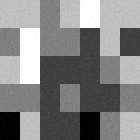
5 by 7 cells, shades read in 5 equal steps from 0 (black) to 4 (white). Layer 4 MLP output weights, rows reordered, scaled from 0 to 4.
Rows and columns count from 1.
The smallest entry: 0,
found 2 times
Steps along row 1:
same down up up down same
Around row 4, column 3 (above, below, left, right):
1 1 2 2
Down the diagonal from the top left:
3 4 1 2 0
